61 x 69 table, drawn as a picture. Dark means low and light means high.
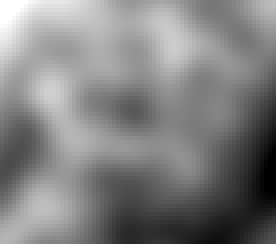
The field climbs toward the top left. The top left is the ninth with the highest average. The field is smooth, with broad soft blobs. The bottom right is the ninth with the lowest average. No lone cell stands out from its neighbours. The halves do not mirror each other.
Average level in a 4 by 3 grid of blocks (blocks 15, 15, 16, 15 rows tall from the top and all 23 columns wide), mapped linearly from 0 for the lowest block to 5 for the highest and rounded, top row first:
5 4 3 / 4 3 2 / 3 3 1 / 4 1 0
